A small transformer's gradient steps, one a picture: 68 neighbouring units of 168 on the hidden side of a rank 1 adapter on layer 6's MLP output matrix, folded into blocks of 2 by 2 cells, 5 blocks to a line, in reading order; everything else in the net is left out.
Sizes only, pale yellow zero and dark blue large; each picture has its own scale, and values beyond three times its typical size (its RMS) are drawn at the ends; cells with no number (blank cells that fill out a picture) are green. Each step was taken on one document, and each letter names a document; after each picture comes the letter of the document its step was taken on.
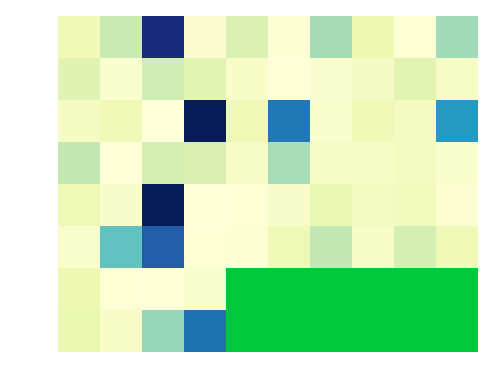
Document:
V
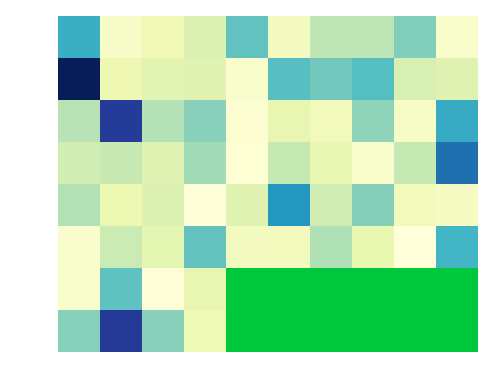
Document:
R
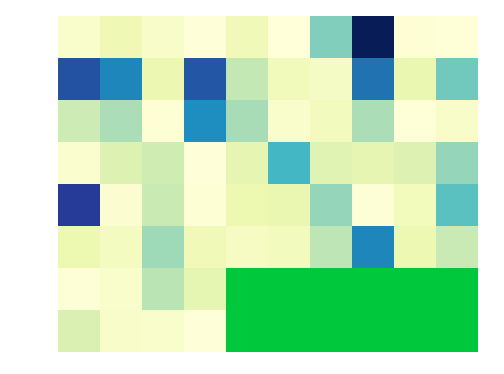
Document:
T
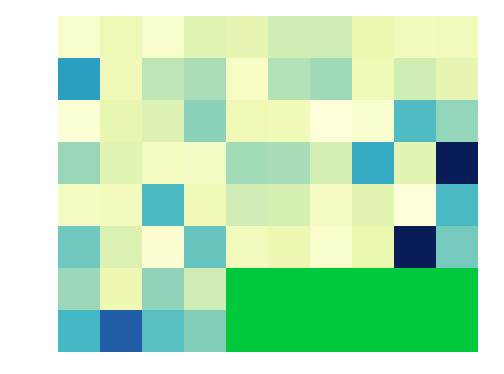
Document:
R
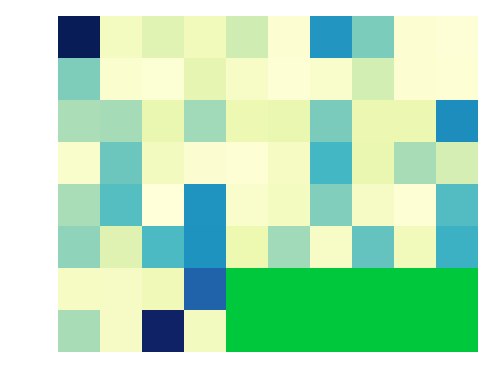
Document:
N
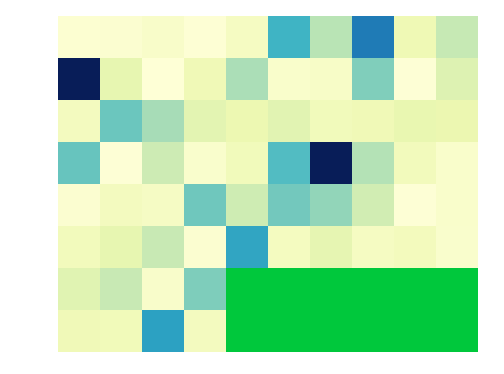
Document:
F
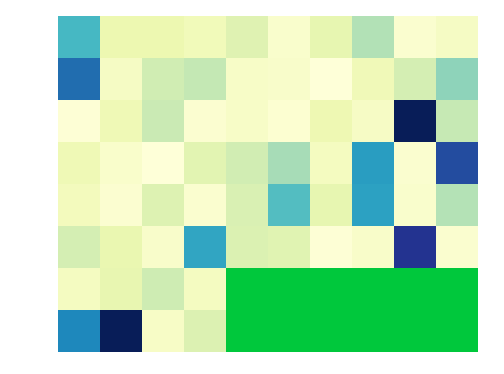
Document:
R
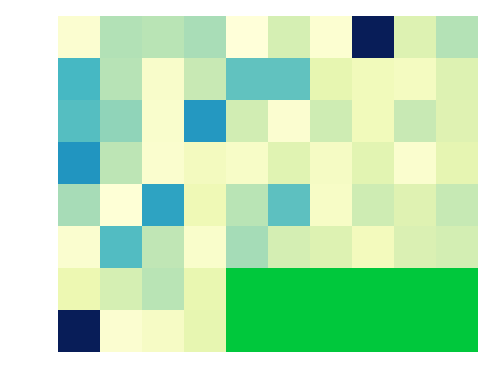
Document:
V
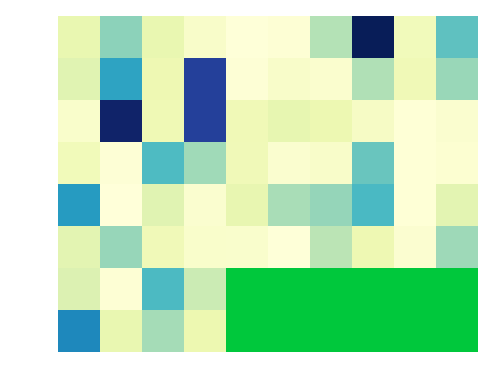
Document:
T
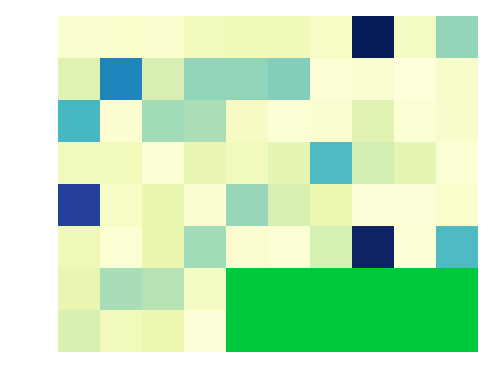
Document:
T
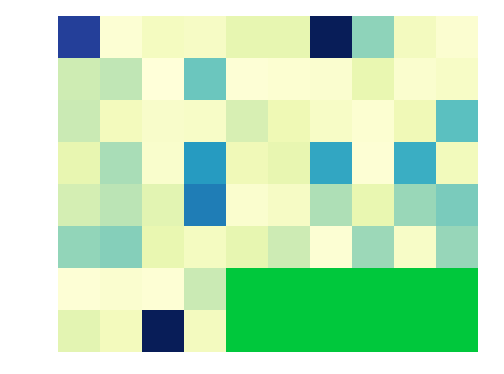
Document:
N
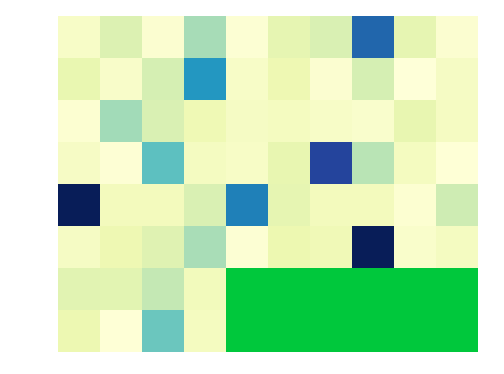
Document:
T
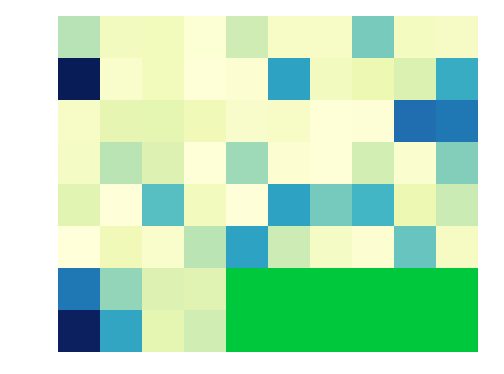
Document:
R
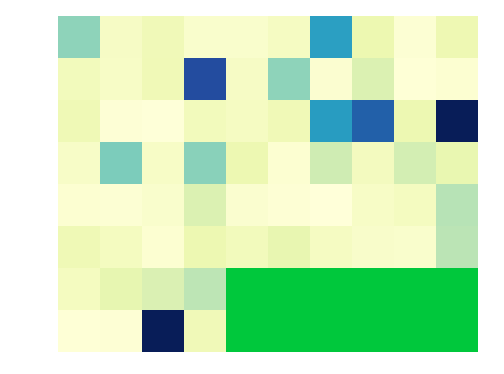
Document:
N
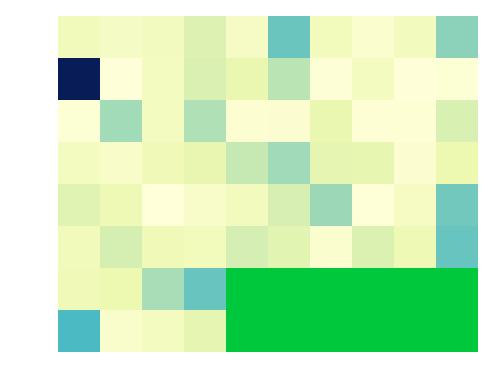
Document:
F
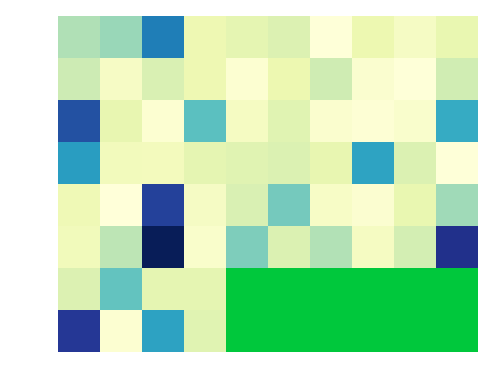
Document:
V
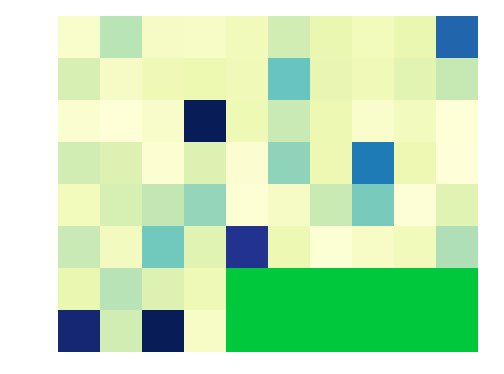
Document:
F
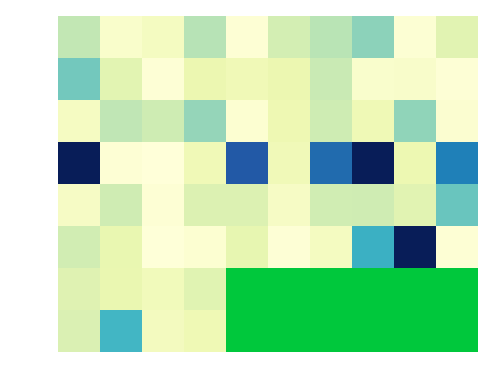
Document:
R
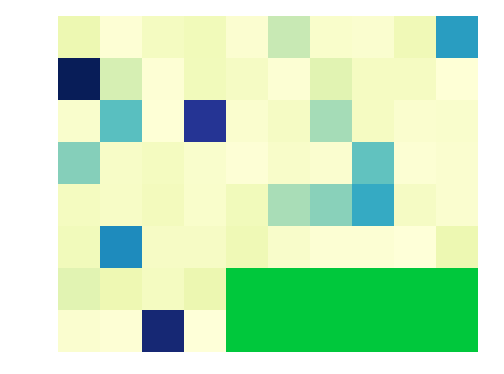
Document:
F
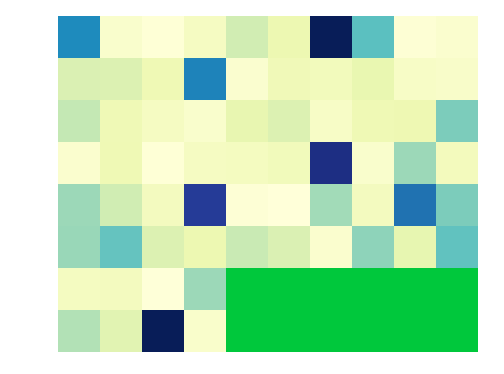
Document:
N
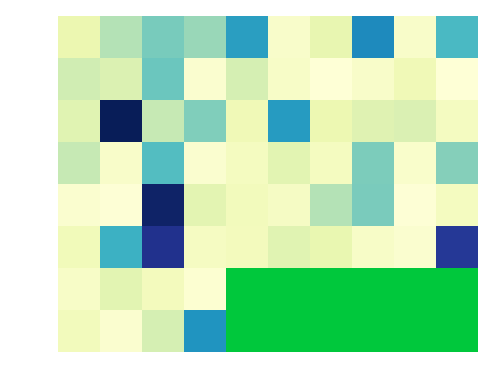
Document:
V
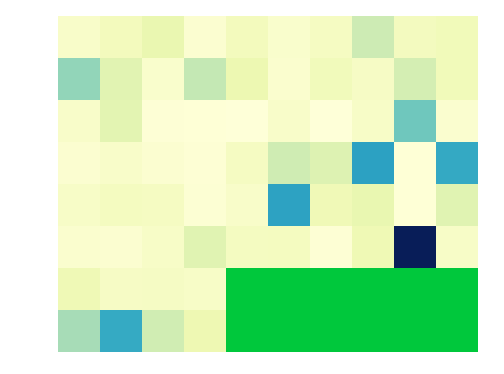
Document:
R
